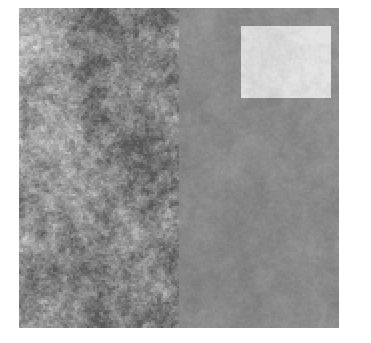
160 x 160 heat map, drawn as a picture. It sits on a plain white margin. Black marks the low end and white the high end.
Seam: vertical, 50% of the way across, the right part calmer. Mirror symmetry: none. Odd patch: higher, in the top right. Ninth with the highest average: top right.
